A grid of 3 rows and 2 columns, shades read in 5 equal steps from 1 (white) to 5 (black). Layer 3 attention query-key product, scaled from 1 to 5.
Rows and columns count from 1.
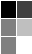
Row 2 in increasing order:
2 3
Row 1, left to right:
5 4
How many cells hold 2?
1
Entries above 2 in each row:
2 1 1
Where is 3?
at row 2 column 1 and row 3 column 1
